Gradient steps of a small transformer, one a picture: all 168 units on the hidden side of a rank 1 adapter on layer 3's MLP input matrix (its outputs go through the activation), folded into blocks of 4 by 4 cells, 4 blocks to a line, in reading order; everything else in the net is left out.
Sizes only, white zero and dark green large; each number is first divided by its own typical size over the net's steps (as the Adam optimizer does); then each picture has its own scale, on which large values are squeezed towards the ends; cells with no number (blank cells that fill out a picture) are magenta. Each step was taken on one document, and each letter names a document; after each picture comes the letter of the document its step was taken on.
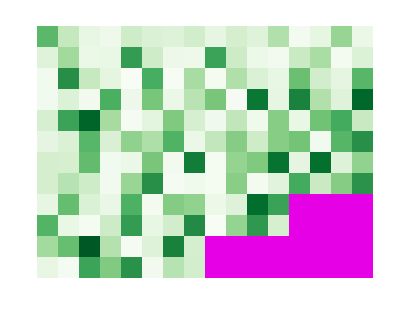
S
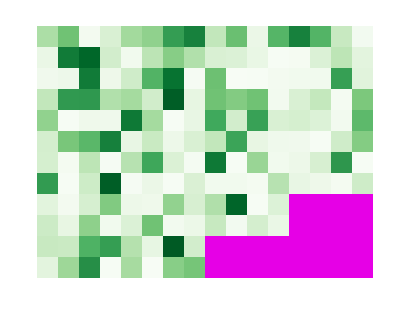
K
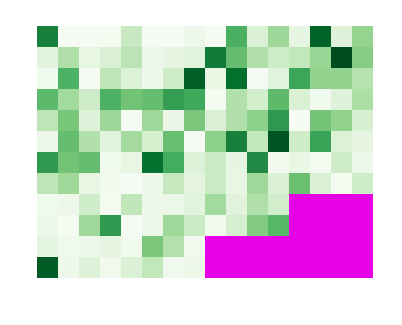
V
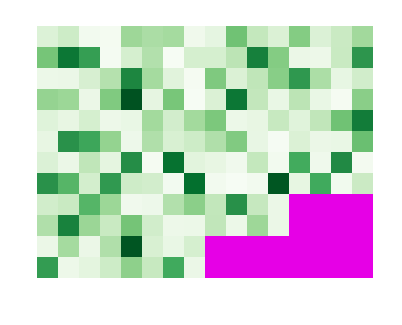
K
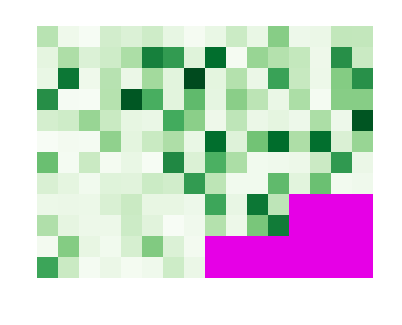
V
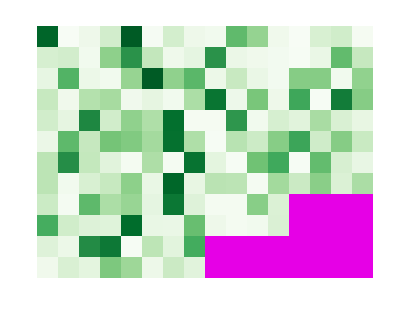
S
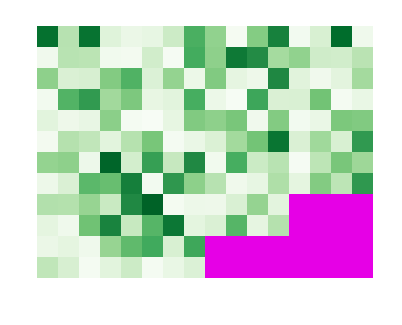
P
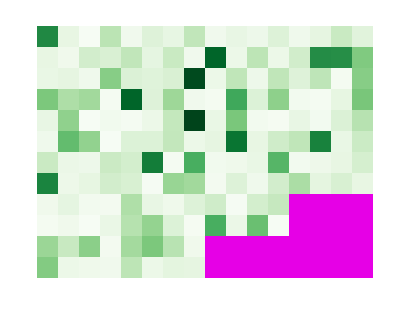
V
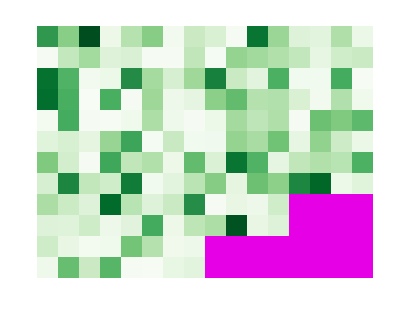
P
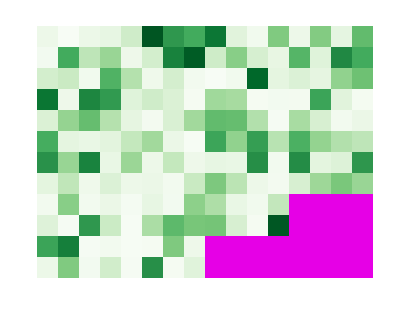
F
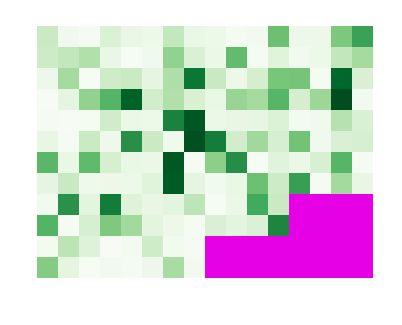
V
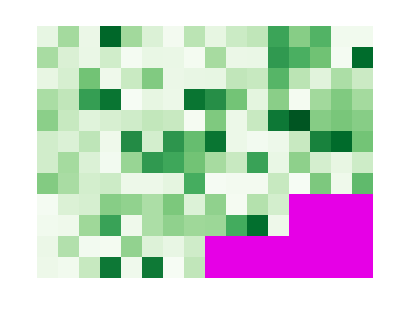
F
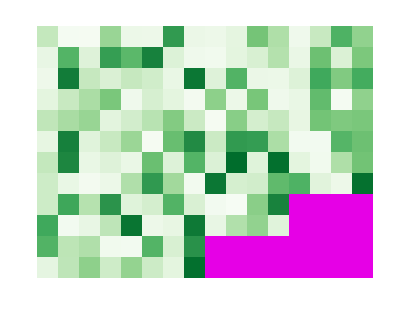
S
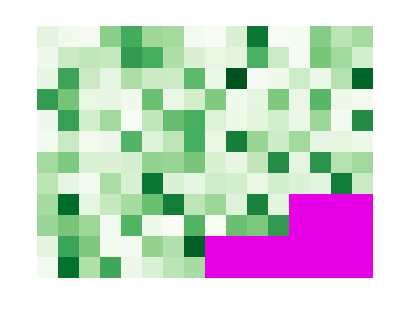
S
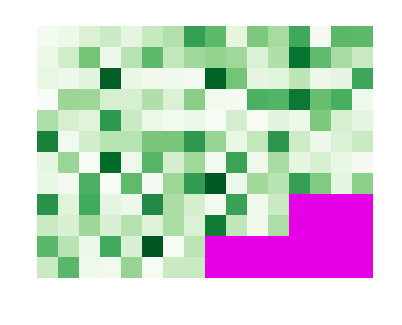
P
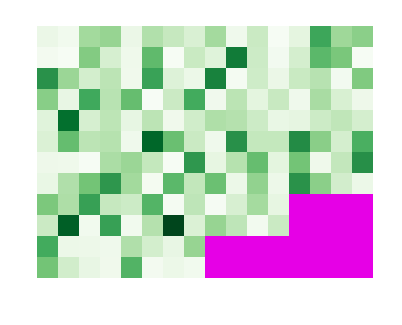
P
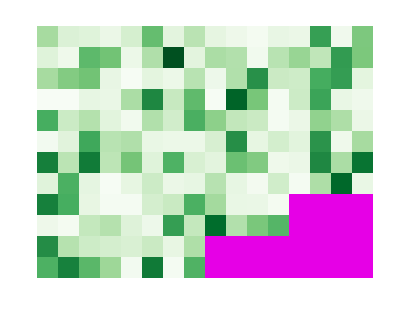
F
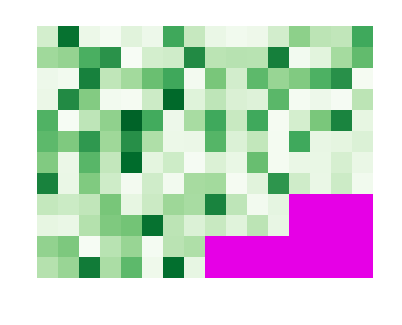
K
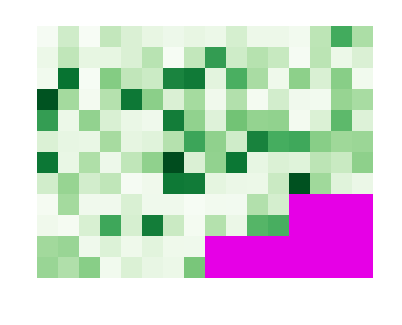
V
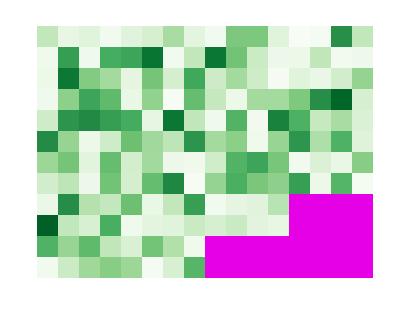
S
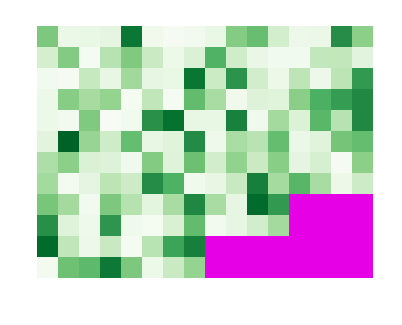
S
